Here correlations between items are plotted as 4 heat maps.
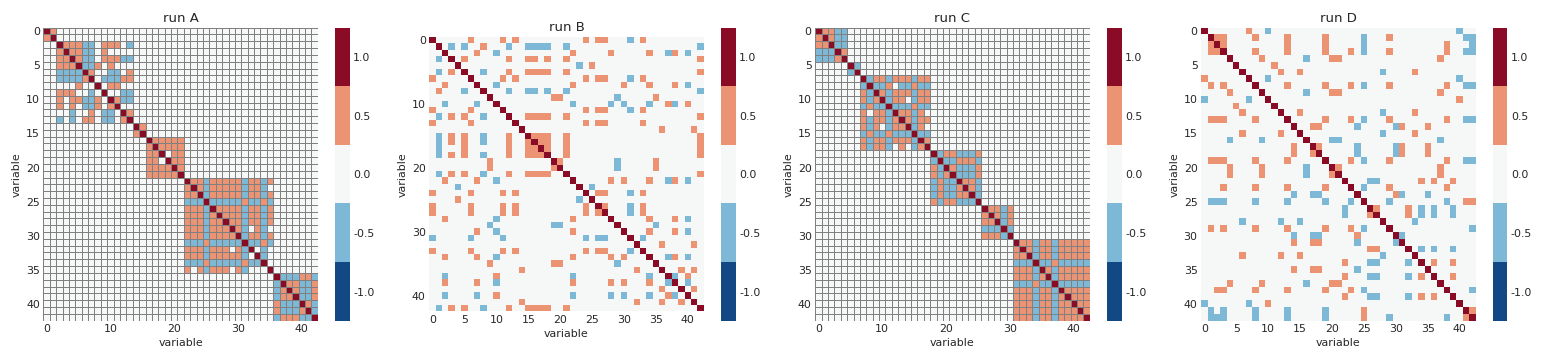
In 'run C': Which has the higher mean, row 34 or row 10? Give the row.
10
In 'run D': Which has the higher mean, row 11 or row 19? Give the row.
19
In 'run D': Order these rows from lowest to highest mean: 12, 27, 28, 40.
28, 27, 40, 12
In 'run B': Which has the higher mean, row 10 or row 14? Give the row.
14
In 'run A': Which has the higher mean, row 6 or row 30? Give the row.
30
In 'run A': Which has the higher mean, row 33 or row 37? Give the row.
33
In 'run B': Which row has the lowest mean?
1
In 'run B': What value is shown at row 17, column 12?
0.5
